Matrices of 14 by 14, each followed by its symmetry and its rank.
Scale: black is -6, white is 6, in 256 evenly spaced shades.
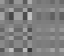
neither, rank one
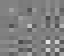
symmetric, rank two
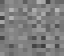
neither, rank three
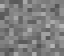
neither, full rank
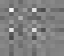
symmetric, rank two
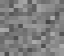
neither, full rank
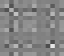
symmetric, rank two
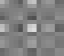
symmetric, rank one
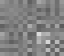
symmetric, rank two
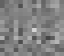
neither, rank three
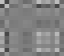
symmetric, rank one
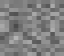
neither, rank three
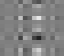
neither, rank one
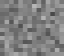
neither, full rank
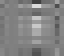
neither, rank one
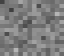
symmetric, full rank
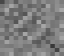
symmetric, full rank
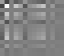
symmetric, rank one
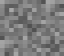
symmetric, full rank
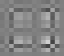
symmetric, rank one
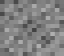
symmetric, full rank
